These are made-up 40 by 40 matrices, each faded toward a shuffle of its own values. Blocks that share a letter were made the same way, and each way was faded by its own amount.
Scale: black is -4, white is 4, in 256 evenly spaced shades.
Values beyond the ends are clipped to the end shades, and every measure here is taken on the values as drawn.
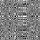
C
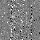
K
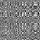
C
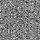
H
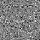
H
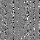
K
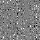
K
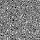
H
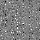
K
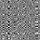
C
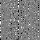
K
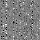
K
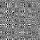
C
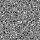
H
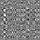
C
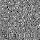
H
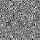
H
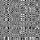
C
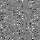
K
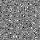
H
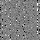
K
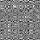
C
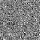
H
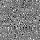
H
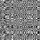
C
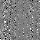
K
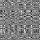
C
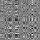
C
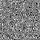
H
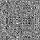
H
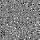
H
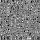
H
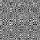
C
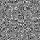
H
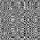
C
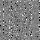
K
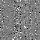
K
